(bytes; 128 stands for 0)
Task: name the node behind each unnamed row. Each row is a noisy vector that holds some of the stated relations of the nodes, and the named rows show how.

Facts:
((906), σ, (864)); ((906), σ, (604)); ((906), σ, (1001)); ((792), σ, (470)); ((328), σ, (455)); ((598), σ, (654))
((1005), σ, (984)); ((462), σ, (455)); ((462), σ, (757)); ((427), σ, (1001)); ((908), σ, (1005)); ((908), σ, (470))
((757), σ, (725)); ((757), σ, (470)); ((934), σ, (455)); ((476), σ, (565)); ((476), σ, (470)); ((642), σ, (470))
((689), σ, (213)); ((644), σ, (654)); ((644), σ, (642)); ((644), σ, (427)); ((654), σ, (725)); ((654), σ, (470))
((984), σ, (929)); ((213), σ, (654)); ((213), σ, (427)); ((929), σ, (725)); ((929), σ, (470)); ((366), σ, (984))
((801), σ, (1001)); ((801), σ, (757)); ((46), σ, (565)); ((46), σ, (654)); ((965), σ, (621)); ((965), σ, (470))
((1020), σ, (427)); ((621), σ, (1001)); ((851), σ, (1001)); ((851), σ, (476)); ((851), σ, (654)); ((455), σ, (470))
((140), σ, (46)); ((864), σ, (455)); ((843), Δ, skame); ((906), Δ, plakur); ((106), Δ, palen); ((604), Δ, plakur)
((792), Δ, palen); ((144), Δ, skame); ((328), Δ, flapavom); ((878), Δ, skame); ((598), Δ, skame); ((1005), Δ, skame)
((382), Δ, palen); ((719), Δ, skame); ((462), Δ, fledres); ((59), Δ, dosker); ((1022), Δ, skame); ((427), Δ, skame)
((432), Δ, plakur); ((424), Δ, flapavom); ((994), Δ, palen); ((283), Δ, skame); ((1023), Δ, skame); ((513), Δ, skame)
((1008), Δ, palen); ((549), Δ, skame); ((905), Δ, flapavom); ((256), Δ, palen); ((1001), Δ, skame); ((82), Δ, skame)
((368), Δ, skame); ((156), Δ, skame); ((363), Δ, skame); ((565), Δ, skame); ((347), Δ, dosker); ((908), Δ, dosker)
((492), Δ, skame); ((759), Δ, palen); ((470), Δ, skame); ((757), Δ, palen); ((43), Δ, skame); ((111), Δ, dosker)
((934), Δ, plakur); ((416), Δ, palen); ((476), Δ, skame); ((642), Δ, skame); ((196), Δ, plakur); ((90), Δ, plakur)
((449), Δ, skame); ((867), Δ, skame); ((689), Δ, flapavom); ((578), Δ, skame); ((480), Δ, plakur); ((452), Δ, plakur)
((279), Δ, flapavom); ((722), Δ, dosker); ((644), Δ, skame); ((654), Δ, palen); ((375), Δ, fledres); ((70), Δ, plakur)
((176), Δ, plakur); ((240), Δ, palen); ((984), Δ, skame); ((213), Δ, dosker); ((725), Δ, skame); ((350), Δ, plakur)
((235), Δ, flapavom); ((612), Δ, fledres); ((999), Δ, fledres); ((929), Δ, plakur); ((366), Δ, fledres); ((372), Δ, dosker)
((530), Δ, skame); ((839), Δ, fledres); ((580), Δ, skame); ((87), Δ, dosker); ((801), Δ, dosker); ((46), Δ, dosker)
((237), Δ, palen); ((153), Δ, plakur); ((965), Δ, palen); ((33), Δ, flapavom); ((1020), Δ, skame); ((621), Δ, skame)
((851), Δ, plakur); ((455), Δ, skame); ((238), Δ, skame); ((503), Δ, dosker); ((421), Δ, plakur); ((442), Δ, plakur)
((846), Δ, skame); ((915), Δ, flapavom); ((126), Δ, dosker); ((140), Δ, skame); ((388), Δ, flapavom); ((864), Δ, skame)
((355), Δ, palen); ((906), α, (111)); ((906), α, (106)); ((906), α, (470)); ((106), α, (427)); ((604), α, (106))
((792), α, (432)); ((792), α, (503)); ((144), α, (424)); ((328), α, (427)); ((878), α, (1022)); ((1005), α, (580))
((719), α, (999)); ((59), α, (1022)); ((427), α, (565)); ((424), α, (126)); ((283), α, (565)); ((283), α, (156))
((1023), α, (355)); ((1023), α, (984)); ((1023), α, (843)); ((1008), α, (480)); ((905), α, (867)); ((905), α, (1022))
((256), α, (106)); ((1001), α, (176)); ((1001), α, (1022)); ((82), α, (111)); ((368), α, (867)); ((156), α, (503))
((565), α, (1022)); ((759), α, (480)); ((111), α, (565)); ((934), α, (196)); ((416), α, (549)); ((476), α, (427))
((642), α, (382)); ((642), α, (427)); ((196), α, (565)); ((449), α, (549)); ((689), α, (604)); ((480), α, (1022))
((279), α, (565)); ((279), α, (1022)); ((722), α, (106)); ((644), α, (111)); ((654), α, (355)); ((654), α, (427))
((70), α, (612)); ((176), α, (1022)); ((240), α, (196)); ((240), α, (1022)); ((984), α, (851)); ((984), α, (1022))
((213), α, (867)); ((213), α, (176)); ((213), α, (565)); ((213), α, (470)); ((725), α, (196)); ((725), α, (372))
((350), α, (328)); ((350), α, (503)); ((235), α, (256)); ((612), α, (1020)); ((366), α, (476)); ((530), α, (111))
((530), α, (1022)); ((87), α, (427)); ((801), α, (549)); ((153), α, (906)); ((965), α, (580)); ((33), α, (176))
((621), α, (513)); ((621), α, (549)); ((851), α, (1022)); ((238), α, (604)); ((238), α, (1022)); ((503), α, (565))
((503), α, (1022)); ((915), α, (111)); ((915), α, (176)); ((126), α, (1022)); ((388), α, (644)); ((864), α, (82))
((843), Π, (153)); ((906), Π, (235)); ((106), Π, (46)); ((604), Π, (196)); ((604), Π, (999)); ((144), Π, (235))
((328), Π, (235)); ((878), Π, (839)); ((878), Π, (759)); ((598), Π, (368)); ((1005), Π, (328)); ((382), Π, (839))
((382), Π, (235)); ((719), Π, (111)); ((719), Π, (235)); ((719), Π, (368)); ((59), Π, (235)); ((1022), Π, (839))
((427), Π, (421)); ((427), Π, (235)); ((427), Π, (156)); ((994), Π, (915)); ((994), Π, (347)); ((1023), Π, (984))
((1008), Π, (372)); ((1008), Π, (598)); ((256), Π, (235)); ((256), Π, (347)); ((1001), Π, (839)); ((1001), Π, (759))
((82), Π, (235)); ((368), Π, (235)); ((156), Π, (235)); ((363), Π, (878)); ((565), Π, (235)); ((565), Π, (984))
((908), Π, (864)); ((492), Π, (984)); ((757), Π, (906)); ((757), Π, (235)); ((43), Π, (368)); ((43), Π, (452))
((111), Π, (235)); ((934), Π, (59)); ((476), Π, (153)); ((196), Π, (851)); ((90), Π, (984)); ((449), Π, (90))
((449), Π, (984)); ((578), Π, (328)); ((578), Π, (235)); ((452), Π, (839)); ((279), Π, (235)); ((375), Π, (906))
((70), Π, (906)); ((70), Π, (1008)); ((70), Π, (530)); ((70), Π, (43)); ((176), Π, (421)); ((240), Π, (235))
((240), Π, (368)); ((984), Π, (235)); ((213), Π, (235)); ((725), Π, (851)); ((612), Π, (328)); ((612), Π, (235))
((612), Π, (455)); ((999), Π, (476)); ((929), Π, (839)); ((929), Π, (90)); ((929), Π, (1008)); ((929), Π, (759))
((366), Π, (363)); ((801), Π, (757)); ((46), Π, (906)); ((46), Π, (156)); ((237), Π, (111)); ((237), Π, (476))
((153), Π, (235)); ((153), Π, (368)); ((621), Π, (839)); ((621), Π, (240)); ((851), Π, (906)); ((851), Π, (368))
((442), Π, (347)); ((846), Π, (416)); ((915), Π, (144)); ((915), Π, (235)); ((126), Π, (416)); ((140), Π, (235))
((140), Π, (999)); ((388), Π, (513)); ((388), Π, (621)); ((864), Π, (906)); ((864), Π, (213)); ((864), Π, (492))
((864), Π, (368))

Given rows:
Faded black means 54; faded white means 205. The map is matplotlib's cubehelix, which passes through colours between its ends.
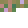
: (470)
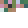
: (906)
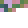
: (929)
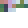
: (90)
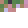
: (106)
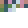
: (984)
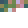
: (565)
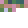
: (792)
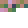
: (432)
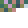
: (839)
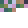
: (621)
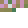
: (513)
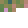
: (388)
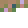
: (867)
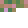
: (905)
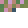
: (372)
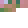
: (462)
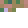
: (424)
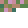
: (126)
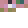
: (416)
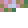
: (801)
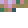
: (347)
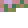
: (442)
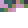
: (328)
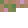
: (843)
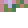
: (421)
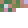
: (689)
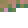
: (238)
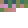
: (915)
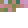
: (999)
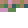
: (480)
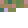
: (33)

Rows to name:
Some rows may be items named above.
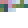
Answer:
(90)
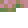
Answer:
(846)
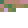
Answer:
(476)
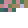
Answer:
(140)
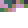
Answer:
(328)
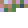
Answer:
(70)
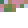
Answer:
(43)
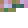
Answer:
(1020)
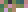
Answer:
(759)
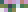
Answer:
(851)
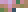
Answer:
(347)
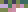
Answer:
(235)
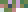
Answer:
(153)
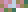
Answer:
(801)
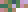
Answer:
(366)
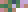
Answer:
(366)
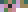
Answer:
(368)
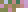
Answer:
(999)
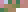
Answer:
(462)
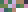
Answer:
(621)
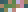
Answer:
(565)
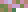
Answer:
(908)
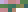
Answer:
(934)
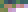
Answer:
(382)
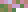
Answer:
(908)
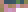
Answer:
(256)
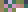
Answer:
(59)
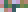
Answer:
(604)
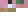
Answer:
(416)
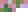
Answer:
(1005)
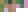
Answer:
(1008)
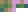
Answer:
(1023)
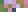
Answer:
(46)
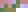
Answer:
(580)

